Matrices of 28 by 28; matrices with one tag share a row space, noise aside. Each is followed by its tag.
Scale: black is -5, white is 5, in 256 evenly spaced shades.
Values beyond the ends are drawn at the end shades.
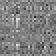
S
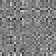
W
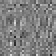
W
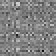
S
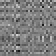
S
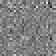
W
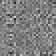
W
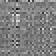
S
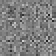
W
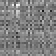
S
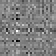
S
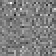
W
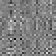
W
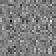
W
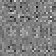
W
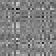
S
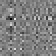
W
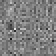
W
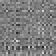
S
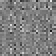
W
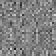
W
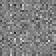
W
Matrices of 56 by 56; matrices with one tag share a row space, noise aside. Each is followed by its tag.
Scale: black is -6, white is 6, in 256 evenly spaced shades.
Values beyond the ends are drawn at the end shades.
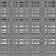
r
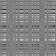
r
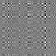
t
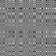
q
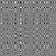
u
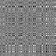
q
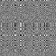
u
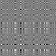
u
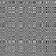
q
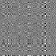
t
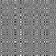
u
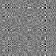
t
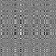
u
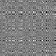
q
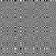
u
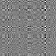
t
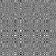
u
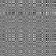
q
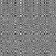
u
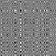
u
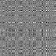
q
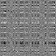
r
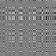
q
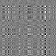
t
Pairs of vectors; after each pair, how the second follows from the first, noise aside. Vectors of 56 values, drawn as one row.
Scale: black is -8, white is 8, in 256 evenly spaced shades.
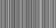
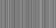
shrunk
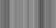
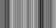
scaled up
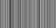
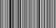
scaled up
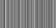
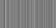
shrunk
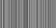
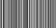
scaled up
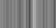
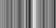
scaled up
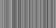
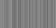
shrunk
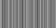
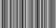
scaled up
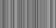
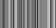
scaled up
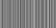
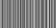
scaled up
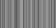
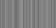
shrunk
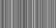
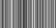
scaled up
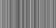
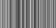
scaled up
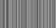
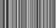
scaled up
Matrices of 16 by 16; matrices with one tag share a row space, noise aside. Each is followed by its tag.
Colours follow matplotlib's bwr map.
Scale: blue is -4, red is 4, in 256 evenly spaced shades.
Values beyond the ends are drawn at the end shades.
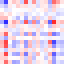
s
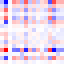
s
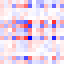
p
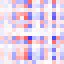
p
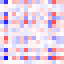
s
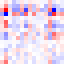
s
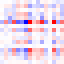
p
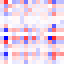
s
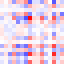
p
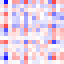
s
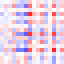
p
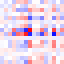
p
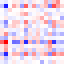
s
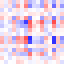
p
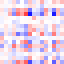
p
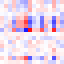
p
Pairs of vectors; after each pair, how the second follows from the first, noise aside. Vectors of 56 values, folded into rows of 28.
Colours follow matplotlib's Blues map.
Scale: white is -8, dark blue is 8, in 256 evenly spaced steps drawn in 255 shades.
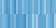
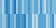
scaled up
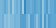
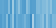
reversed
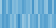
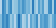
scaled up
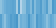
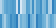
scaled up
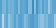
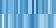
scaled up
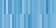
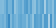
reversed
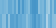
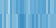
reversed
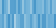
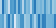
scaled up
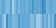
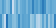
scaled up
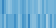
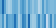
scaled up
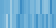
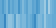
reversed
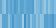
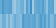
reversed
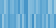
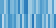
scaled up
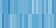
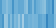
reversed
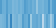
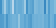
reversed
